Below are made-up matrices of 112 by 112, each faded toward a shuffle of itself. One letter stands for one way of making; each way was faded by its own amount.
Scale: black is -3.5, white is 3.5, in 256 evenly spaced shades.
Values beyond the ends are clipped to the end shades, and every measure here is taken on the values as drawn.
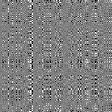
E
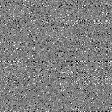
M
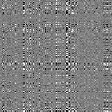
E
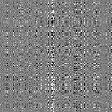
E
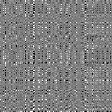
E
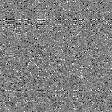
M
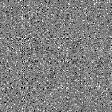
M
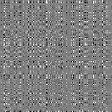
E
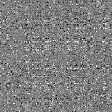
M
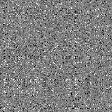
M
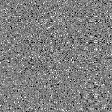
M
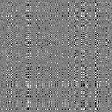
E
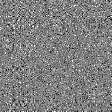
M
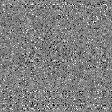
M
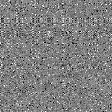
M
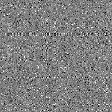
M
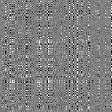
E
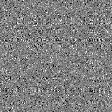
M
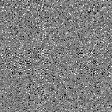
M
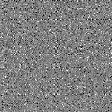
M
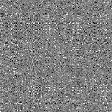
M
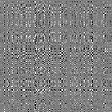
E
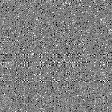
M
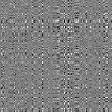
E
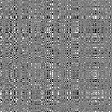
E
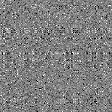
M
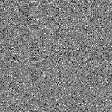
M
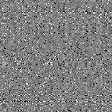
M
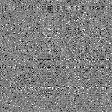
M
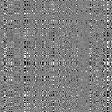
E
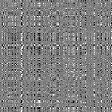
E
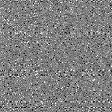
M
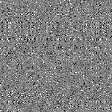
M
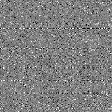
M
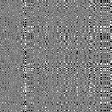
E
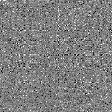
M
